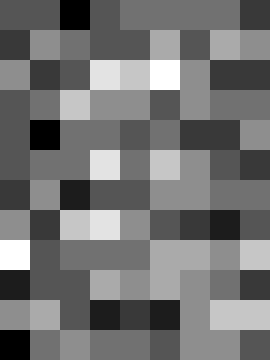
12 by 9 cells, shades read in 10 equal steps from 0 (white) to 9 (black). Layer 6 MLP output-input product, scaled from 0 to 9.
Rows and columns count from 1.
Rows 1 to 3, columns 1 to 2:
6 6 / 7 4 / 4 7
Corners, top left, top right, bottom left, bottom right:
6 7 9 6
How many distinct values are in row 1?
4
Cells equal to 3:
7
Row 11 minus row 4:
-2 -2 4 4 3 2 0 -3 -3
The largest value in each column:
9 9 9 8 7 8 7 8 7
